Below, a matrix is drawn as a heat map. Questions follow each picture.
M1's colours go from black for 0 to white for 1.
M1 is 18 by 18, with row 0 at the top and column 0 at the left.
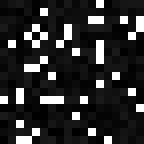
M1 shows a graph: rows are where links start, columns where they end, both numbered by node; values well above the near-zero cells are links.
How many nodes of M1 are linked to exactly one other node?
6
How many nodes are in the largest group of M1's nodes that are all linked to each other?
3
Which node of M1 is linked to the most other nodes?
node 12
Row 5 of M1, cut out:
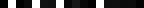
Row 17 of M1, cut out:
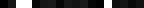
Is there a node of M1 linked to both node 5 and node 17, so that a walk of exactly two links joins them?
no
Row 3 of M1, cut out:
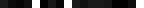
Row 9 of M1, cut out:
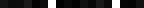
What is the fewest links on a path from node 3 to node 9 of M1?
5
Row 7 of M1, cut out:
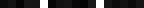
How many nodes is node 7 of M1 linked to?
2
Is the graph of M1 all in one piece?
yes
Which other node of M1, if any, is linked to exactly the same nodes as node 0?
node 10
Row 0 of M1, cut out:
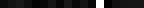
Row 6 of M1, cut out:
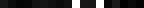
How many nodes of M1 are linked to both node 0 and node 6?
1
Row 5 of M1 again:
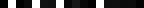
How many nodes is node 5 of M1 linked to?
4
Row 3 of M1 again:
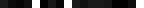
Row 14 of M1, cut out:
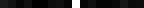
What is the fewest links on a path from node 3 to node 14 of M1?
6
